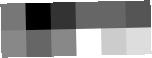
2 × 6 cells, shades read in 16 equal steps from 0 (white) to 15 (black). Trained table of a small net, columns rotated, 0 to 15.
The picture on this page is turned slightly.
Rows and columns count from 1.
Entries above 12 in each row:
1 0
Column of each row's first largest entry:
2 2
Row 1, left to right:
8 15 12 9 9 10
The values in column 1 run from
7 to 8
